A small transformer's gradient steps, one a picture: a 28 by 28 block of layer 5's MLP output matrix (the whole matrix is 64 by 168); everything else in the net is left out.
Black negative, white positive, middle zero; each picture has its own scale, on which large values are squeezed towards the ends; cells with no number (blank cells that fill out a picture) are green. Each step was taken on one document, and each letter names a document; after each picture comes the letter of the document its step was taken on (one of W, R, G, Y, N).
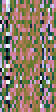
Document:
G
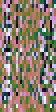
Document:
G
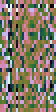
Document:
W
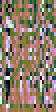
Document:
G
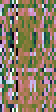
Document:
W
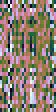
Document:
W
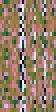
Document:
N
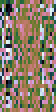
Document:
G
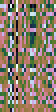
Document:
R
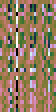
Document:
R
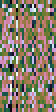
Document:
W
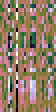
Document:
R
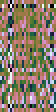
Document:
W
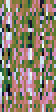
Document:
G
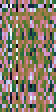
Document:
W
